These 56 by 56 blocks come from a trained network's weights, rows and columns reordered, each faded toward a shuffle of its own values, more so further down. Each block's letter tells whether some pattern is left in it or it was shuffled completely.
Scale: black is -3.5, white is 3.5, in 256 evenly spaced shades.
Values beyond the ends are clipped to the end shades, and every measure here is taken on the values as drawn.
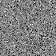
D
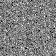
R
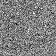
D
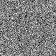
D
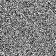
D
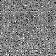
R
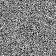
D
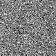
D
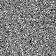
D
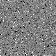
D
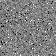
D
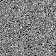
R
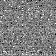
R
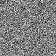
R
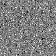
R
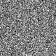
D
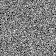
D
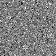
D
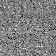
R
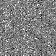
R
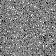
D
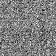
R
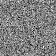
D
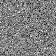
R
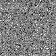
R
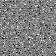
R
